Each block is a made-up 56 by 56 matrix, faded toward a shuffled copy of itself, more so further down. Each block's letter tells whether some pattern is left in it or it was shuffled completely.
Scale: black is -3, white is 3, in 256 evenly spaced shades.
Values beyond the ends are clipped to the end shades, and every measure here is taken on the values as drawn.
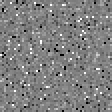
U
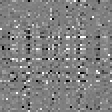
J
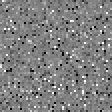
U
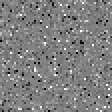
U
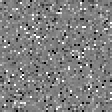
U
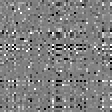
J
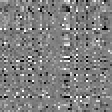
J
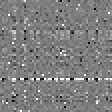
J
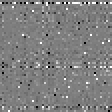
J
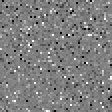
U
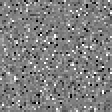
U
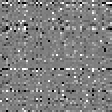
J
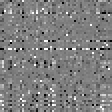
J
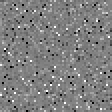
U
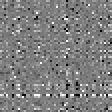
J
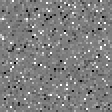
U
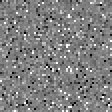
U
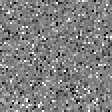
U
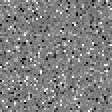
U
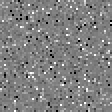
U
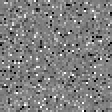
U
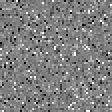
U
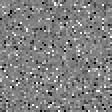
U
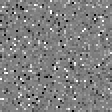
U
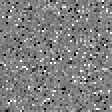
U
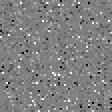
U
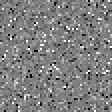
U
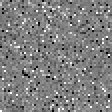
U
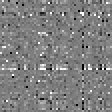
J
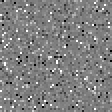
U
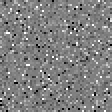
U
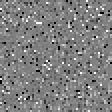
U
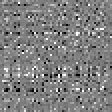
J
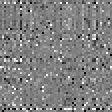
J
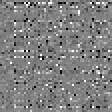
J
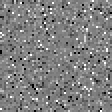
U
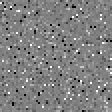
U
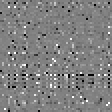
J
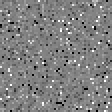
U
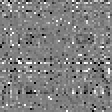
J
